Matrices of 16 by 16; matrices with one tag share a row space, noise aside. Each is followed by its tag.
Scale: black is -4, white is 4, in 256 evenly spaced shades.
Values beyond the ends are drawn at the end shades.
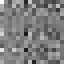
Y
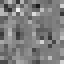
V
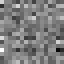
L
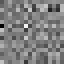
Y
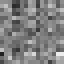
L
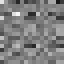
L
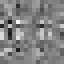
V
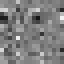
V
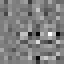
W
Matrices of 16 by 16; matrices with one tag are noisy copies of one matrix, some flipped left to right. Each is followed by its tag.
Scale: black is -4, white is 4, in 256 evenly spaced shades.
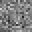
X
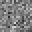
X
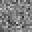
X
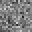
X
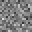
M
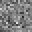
X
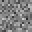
M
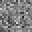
X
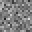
M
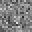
X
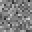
M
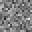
M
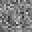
X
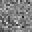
X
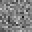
X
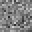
X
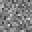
M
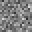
M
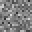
M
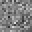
X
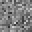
X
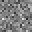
M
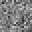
X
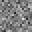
M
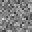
M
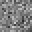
X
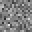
M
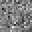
X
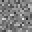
M
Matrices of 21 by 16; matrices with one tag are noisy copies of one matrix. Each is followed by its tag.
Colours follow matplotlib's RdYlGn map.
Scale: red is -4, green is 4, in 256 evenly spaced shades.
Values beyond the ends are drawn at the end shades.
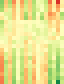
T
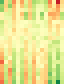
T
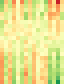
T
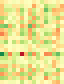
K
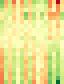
T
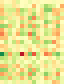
K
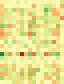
K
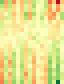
T
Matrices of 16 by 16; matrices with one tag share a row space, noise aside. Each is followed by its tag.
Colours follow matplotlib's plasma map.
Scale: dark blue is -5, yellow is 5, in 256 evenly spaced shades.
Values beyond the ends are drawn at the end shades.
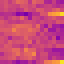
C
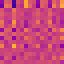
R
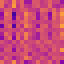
R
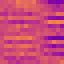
C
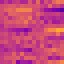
C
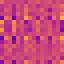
R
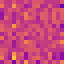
R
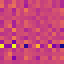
R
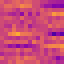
C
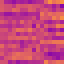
C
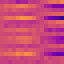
C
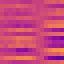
C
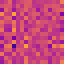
R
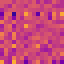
R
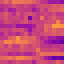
C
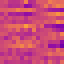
C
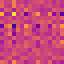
R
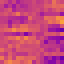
C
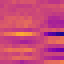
C
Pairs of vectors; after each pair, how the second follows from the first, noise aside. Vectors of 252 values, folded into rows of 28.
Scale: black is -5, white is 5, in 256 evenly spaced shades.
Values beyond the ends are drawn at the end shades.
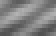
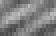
copied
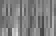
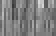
reversed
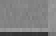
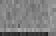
copied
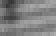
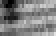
scaled up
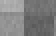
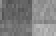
reversed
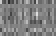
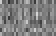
copied
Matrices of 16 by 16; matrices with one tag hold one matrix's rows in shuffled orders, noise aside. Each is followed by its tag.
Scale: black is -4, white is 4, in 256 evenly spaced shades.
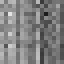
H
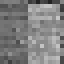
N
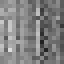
H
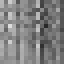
H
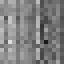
H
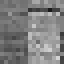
N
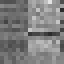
N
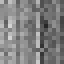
H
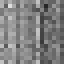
H
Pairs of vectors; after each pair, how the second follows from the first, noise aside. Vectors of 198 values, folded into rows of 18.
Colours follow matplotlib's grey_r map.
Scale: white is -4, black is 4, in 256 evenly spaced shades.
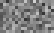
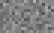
shrunk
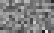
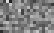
reversed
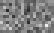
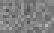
shrunk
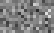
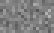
shrunk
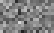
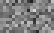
reversed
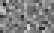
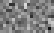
reversed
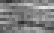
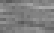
shrunk
